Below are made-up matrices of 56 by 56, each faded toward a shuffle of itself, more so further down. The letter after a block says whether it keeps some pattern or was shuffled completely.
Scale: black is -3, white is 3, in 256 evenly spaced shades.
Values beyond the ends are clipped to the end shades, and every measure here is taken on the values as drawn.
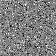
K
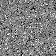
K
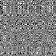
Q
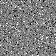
K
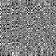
Q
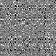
Q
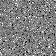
K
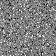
K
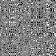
Q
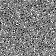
K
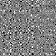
Q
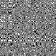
Q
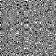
Q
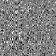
Q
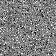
K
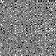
Q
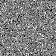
K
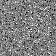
K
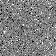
K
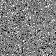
K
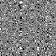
Q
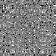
Q
